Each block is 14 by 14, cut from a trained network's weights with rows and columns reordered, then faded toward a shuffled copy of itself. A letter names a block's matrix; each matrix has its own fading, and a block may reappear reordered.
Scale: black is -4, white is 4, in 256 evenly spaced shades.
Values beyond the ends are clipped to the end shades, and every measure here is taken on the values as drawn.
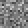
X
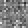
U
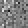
U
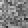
X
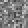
X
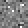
U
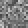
X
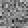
U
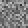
X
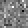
U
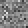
U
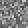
X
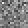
X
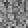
X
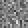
U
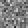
X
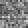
U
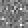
U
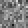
X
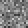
X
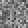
X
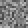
X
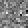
U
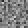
X
